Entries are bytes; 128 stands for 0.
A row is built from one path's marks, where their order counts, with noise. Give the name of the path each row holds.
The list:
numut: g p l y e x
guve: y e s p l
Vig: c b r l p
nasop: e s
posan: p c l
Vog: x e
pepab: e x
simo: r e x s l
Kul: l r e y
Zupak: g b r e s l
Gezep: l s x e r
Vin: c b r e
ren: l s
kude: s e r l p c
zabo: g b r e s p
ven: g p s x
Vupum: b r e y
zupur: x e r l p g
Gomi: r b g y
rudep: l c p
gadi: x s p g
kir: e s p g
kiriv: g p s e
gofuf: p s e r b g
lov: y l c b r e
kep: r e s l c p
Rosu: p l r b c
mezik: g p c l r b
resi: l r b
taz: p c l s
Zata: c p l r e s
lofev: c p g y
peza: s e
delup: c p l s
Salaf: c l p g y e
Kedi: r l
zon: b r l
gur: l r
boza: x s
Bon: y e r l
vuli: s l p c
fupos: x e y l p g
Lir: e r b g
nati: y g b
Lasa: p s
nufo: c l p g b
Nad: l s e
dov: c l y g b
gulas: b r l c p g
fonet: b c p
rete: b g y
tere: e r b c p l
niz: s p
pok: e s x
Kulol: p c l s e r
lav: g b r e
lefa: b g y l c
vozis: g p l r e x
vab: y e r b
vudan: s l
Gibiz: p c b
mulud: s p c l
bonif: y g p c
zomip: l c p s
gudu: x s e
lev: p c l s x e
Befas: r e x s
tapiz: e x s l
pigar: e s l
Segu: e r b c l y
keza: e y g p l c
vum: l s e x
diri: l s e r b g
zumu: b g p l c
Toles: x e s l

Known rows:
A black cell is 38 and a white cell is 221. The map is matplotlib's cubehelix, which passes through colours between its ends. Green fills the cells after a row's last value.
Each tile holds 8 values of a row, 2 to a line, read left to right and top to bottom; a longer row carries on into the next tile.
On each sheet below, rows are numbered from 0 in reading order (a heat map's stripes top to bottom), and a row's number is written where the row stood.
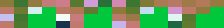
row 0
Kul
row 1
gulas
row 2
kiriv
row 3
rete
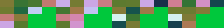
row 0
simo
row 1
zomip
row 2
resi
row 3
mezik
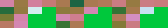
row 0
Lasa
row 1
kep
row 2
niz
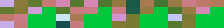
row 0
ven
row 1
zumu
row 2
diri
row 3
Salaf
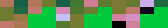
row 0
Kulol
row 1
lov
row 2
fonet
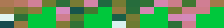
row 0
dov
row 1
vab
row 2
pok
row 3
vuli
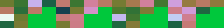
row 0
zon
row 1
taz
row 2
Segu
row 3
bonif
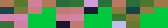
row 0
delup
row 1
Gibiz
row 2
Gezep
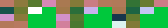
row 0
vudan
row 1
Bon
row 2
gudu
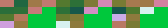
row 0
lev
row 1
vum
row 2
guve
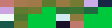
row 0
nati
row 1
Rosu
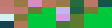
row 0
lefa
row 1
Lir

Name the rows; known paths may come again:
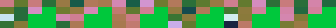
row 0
gur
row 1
kep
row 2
kude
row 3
Gezep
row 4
nufo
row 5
gofuf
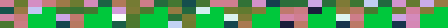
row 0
mulud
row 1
tere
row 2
Gomi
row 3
nasop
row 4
mezik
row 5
Gibiz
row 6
Vig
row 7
rudep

